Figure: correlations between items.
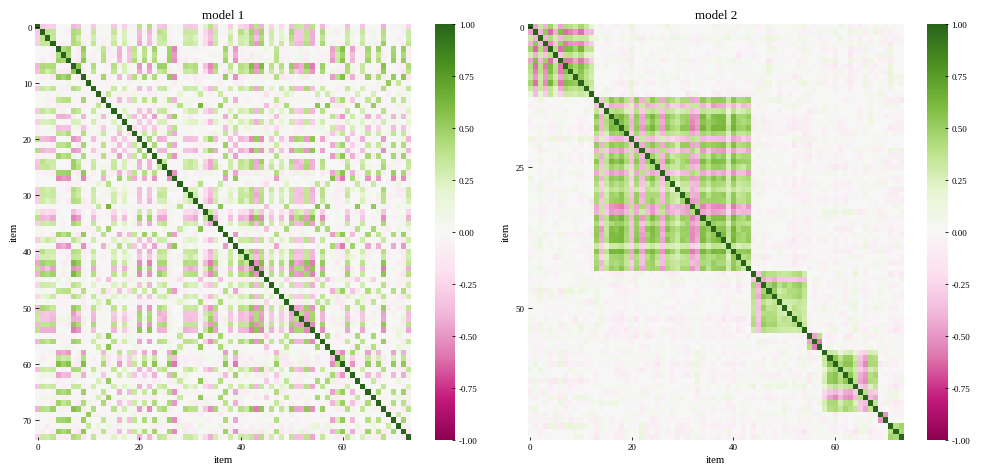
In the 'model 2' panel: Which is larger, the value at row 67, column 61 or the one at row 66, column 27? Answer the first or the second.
the first
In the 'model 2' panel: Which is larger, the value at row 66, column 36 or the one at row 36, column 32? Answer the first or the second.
the first
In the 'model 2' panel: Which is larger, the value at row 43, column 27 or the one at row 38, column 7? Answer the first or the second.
the first
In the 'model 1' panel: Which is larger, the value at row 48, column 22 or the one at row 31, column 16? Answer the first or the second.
the second
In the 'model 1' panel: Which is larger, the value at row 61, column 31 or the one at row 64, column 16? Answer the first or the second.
the first
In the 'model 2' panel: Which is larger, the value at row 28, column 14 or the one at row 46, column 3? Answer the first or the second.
the second
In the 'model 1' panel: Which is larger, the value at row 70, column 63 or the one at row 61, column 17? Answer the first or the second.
the second
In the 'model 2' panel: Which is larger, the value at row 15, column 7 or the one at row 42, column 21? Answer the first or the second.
the second
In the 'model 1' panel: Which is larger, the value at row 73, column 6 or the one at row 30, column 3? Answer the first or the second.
the second
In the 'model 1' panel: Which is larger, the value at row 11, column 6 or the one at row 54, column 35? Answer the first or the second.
the first
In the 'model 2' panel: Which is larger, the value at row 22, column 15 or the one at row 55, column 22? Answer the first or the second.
the second
